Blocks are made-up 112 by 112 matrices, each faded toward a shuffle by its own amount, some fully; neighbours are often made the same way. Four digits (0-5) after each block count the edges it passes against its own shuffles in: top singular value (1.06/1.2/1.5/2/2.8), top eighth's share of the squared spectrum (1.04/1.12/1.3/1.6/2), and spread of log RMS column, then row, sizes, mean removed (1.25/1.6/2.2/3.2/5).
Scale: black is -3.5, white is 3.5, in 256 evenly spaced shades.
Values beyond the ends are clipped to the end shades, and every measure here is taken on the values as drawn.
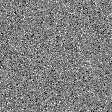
0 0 0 0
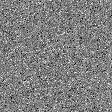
0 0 0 0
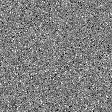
0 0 0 0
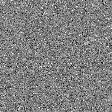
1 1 0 2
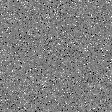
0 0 0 0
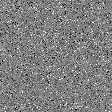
0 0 0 1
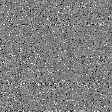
2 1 0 2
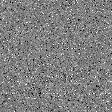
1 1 0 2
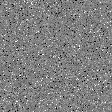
0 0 0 0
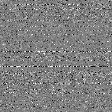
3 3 0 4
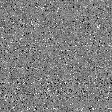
1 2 0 3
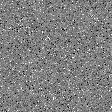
0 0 0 0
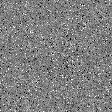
0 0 1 0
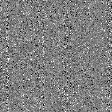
1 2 3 0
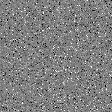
3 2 1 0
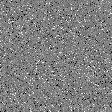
2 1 0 0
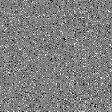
4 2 1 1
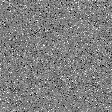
2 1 0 0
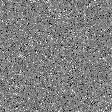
1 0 0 0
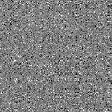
4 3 2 2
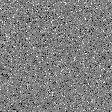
1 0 0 0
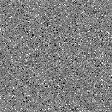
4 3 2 1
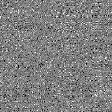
4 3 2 2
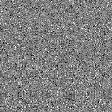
4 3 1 1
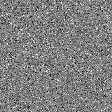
3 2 0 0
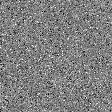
2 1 0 0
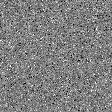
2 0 0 0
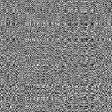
5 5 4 4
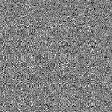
4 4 2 2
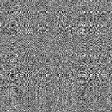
5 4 3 3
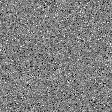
1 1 0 0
